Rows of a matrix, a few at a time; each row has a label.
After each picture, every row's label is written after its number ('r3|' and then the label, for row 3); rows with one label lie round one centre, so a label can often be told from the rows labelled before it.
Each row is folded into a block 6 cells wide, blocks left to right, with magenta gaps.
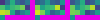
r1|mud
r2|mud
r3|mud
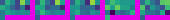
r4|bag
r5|bag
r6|bag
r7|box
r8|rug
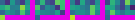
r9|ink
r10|rug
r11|ink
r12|bag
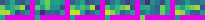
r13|mud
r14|box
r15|mud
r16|mud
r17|ink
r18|mud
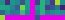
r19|ink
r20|bag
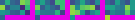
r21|rug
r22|rug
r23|mud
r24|ink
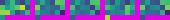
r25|mud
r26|rug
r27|rug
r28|ink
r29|rug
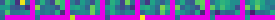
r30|bag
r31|rug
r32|ink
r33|bag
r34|ink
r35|rug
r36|box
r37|box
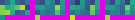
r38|mud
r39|ink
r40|ink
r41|ink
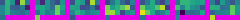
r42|bag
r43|ink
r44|bag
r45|mud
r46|mud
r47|box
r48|ink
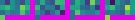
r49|ink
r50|rug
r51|bag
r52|ink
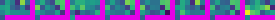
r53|bag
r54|rug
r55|box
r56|rug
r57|rug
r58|bag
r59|rug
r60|mud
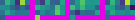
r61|bag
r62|ink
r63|box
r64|bag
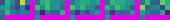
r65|bag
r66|box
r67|box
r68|box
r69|rug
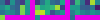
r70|ink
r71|mud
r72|bag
